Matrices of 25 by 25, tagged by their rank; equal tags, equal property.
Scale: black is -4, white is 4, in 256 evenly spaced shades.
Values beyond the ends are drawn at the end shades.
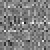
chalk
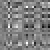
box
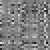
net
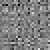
chalk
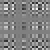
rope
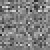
chalk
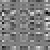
box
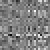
net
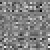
chalk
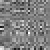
net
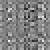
net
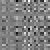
box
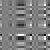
rope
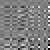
box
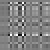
rope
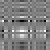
rope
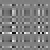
rope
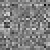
chalk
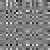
box
